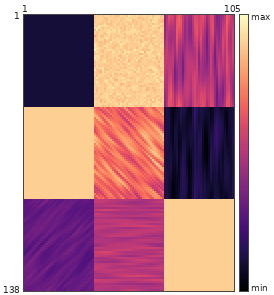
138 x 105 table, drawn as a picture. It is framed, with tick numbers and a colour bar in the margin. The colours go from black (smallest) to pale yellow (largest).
The table splits into 3 rows of 3 panels. Panel 1,1: very low, flat. Panel 1,2: very high, fine-grained, faint in contrast. Panel 1,3: middling, streaked downward. Panel 2,1: very high, flat. Panel 2,2: high, slanting down to the right. Panel 2,3: very low, streaked downward, faint in contrast. Panel 3,1: low, slanting up to the right, faint in contrast. Panel 3,2: middling, streaked across, faint in contrast. Panel 3,3: very high, flat.
